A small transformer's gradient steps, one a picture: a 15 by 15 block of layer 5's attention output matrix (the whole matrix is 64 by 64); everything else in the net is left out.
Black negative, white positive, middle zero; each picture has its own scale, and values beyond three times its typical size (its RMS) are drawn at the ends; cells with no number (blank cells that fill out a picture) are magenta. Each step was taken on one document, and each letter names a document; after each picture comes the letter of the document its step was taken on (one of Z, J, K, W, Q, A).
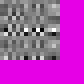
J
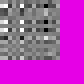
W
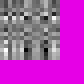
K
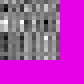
W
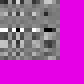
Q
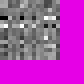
W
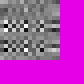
J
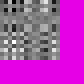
K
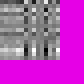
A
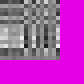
A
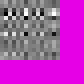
J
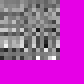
A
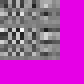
Q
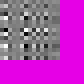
J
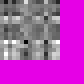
K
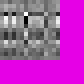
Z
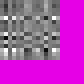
K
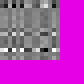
K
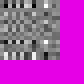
Q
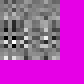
K
